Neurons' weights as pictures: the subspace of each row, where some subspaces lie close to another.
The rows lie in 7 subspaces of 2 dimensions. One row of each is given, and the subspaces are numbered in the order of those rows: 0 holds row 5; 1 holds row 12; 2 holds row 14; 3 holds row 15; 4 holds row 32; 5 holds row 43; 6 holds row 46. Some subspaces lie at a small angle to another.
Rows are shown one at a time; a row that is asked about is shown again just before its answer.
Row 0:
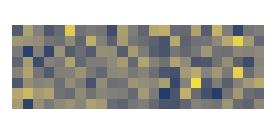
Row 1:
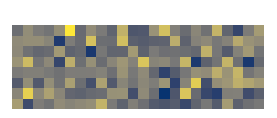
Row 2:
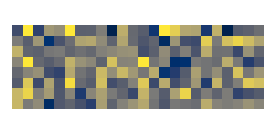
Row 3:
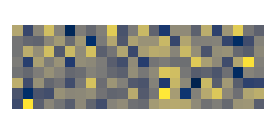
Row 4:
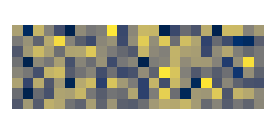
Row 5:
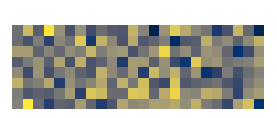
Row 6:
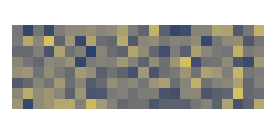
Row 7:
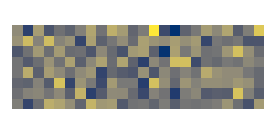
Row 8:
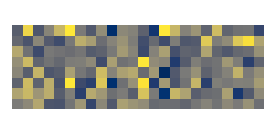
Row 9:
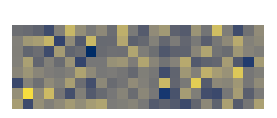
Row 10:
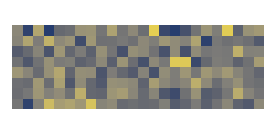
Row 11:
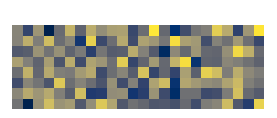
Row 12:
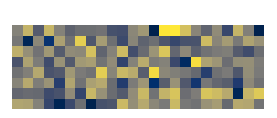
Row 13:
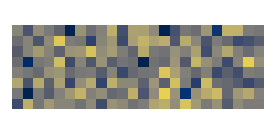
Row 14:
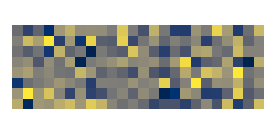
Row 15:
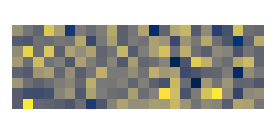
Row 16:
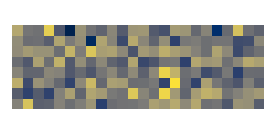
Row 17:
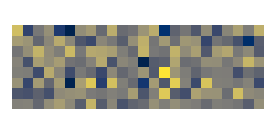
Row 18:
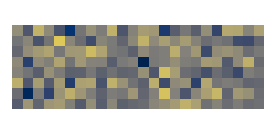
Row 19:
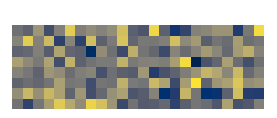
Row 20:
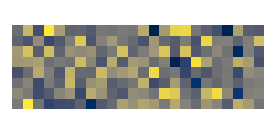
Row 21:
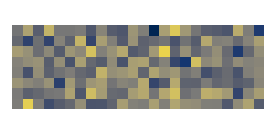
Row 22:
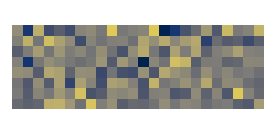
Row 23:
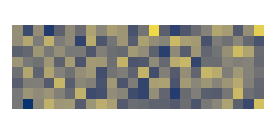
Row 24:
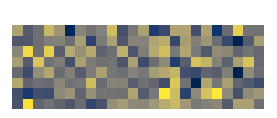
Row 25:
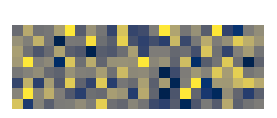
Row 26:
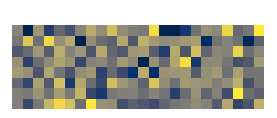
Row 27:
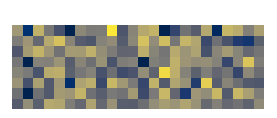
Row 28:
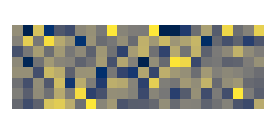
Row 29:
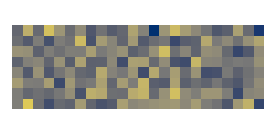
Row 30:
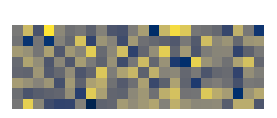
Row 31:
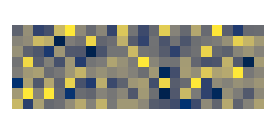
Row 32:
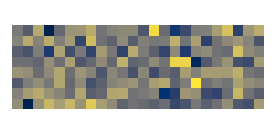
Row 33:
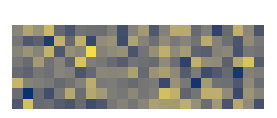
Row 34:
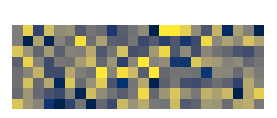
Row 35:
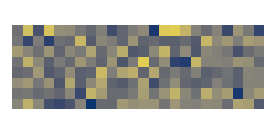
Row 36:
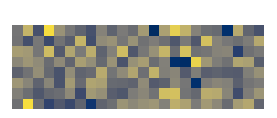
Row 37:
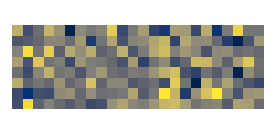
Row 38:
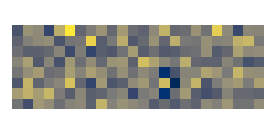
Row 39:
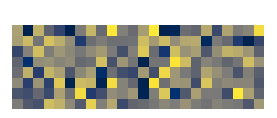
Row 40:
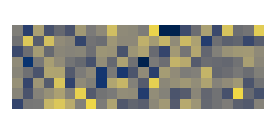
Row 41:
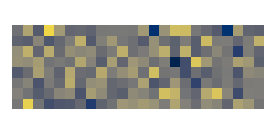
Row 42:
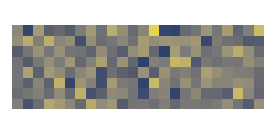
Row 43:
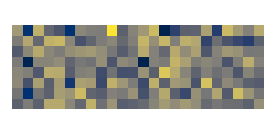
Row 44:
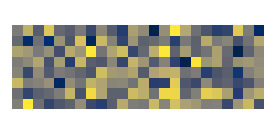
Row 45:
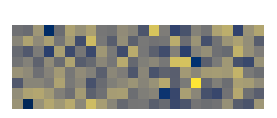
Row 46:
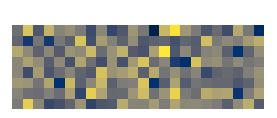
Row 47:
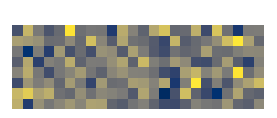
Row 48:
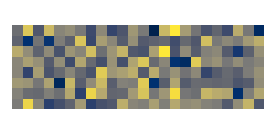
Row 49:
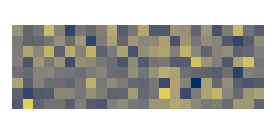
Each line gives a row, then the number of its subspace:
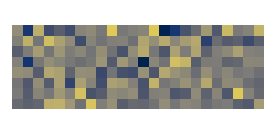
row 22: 5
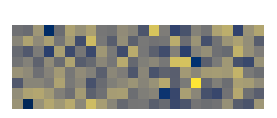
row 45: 4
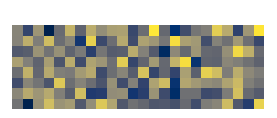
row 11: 0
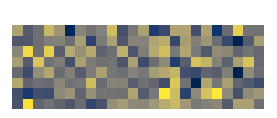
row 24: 3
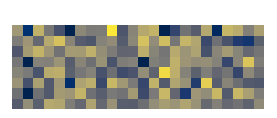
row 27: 5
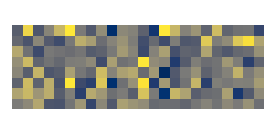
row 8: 6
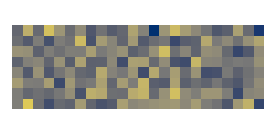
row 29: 0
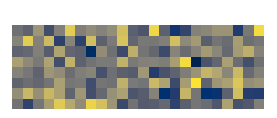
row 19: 1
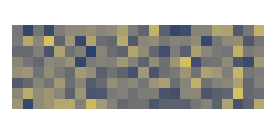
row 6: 2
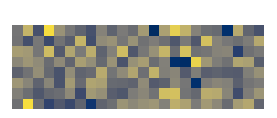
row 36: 4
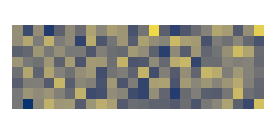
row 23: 0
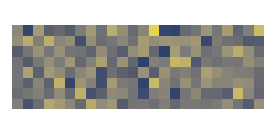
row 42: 6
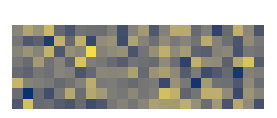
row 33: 2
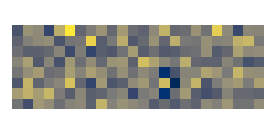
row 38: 0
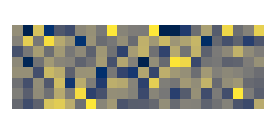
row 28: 5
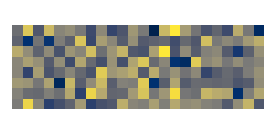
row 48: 6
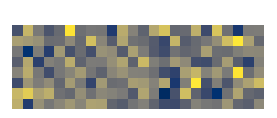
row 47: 3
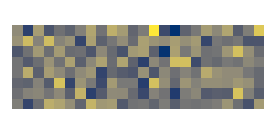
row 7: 6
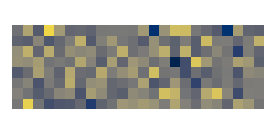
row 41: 3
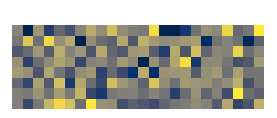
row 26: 2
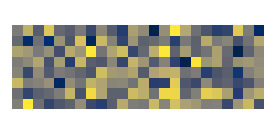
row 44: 6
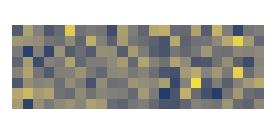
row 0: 3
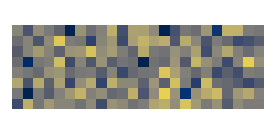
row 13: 1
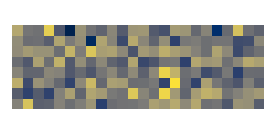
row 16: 0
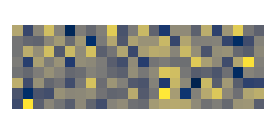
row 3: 4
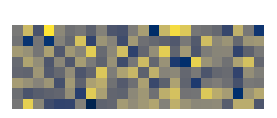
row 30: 5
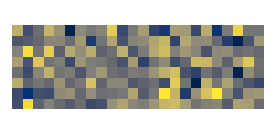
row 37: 3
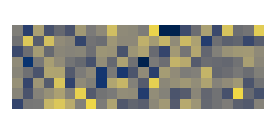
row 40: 1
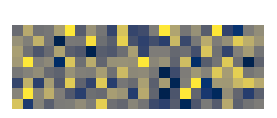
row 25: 1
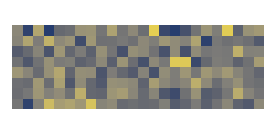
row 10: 4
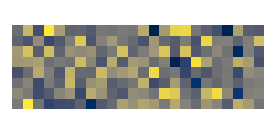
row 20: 3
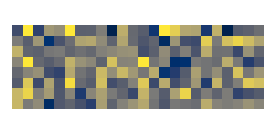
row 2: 4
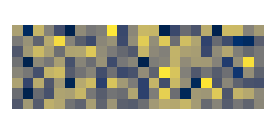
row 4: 5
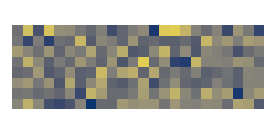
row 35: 5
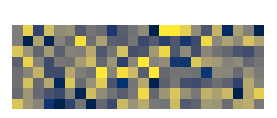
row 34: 1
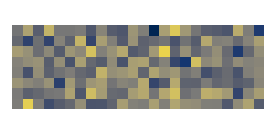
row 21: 6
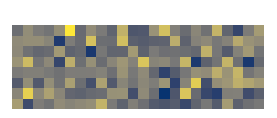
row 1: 1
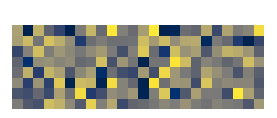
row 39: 6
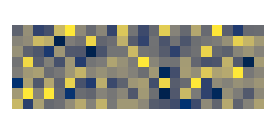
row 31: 2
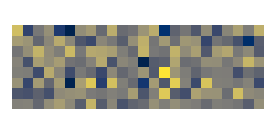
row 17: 0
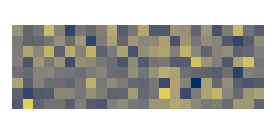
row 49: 4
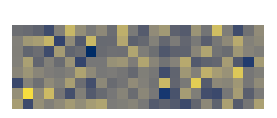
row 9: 2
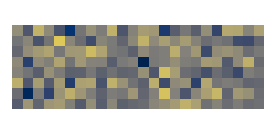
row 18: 2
